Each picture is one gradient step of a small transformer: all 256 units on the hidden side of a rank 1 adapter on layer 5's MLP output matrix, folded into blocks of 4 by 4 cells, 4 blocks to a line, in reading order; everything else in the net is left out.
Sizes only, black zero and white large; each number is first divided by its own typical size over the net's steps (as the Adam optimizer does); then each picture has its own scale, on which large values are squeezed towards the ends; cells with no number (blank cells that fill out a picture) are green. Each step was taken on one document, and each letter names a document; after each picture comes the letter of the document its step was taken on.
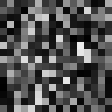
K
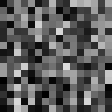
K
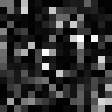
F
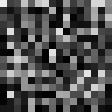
K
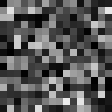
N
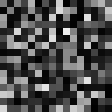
N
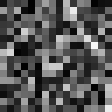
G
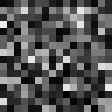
G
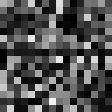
N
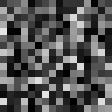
G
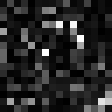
F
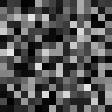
G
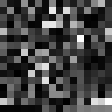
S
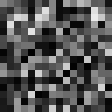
K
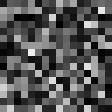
N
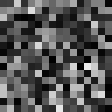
N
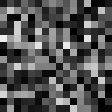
N
